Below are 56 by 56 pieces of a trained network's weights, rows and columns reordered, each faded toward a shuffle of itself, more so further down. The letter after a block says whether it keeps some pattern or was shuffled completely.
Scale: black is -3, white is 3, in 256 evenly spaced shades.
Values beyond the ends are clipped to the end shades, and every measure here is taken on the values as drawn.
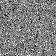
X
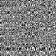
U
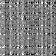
U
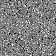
X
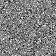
X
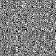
U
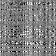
U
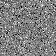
X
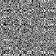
U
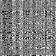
U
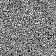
X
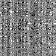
U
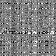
U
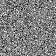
X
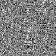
U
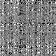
U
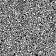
X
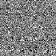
U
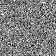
X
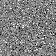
X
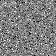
X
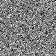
X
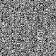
U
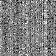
U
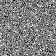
X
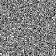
U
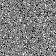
X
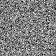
X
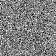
X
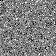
X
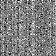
U
